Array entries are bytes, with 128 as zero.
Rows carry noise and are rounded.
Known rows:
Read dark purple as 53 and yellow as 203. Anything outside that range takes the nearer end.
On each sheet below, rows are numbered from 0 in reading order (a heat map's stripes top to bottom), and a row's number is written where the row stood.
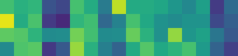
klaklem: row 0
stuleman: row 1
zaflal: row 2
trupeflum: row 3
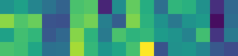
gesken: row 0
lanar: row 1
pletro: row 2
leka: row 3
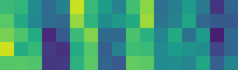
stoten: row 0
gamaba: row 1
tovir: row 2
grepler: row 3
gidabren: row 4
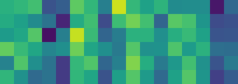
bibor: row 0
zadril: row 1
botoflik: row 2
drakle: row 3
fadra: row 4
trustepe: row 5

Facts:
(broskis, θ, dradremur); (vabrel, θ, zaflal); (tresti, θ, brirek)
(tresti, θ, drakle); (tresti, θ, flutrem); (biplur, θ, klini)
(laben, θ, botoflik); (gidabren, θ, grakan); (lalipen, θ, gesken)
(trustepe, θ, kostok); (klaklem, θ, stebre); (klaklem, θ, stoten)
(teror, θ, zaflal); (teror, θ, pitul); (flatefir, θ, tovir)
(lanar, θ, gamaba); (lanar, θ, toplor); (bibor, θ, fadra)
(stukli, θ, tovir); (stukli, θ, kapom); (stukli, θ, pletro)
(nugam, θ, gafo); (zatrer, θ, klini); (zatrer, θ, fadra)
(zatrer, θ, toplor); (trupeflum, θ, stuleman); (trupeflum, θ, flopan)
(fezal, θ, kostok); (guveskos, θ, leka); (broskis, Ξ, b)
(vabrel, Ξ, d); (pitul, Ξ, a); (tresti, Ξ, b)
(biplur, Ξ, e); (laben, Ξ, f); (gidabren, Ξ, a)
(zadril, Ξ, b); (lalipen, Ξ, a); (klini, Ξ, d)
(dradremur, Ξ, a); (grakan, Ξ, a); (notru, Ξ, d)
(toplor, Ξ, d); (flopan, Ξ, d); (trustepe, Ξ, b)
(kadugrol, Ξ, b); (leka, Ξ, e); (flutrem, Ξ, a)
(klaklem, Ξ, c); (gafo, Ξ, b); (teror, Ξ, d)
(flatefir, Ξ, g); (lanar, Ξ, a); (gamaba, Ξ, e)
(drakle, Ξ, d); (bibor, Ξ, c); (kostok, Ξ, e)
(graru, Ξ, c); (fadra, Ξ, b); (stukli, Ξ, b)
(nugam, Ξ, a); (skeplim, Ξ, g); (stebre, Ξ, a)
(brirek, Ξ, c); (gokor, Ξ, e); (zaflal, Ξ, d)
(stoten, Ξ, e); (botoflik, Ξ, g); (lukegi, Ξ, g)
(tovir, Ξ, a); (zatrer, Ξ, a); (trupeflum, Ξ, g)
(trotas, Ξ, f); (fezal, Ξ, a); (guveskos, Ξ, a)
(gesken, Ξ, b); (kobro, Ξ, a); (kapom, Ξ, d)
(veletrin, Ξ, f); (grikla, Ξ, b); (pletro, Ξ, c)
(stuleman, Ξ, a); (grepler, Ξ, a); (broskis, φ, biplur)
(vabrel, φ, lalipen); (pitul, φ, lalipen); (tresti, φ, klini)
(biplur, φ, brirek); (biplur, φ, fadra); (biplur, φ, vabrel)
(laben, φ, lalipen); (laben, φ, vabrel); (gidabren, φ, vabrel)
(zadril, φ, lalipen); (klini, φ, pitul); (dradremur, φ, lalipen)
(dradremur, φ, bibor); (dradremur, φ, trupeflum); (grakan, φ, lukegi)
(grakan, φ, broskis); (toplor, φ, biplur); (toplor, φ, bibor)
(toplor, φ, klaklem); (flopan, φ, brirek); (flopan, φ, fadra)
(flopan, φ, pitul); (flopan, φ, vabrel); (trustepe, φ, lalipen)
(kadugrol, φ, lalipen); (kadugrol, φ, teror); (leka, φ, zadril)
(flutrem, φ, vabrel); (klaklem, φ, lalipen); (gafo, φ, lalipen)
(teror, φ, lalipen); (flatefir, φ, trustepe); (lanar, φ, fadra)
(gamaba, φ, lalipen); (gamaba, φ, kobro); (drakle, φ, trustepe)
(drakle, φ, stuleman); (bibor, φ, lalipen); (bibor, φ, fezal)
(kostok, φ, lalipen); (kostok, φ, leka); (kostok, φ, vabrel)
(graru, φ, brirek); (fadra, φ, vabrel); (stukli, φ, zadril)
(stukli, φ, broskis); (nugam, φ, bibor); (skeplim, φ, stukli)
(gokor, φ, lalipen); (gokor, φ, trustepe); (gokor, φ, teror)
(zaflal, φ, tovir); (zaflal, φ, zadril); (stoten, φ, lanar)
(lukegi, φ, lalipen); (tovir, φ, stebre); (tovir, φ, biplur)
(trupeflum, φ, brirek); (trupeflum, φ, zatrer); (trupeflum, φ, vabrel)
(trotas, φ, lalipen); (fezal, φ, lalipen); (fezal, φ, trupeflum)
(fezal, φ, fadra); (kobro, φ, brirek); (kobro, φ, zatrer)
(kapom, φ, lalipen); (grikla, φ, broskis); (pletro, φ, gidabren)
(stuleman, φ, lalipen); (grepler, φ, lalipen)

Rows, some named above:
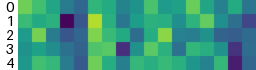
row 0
vabrel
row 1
lukegi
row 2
biplur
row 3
gesken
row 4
graru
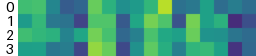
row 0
kostok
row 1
stukli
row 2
notru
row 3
tresti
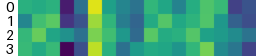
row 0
flatefir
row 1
trupeflum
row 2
flopan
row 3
lukegi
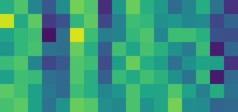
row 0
veletrin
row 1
lalipen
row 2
skeplim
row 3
brirek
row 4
laben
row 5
brirek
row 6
vabrel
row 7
toplor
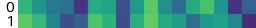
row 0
trustepe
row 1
trotas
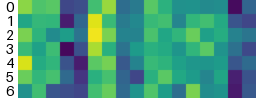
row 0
nugam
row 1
skeplim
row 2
klini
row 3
lukegi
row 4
pitul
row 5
kobro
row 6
broskis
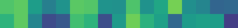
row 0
toplor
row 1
laben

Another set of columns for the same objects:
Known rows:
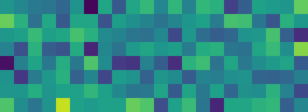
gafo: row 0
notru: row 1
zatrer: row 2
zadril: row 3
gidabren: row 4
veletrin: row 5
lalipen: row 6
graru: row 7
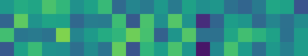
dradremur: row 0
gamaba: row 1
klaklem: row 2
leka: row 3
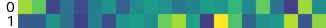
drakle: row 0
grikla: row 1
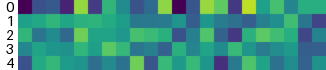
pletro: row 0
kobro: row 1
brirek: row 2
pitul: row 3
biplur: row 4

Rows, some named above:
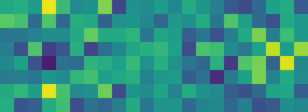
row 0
nugam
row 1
flopan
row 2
botoflik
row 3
stukli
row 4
flatefir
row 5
trupeflum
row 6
nugam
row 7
trotas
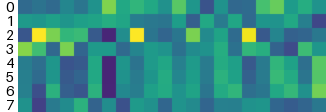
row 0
lukegi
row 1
lalipen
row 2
stoten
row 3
toplor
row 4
gesken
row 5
gesken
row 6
zadril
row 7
veletrin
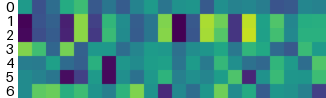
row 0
laben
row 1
pletro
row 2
pletro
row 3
toplor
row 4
fadra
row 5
trustepe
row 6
lanar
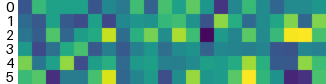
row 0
kostok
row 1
broskis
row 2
skeplim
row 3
laben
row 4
zaflal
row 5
klini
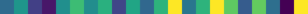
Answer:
tresti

